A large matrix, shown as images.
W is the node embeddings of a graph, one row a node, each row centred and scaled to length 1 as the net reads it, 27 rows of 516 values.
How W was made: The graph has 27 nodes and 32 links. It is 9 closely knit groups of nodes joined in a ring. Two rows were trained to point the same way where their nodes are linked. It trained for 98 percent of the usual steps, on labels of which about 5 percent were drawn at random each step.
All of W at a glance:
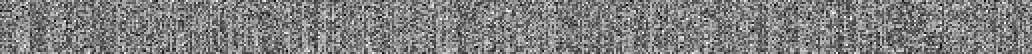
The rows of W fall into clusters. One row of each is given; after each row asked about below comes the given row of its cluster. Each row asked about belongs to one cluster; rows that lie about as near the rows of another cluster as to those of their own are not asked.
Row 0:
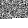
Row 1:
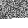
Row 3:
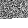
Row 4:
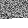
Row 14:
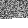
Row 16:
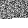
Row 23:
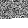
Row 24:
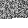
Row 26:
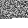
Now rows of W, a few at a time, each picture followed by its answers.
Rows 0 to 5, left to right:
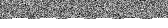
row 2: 23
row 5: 16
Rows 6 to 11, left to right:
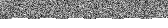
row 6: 1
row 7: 26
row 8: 16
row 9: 24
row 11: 14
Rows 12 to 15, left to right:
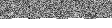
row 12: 23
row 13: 0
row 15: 4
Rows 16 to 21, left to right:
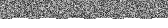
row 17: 3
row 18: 26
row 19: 1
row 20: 14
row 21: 24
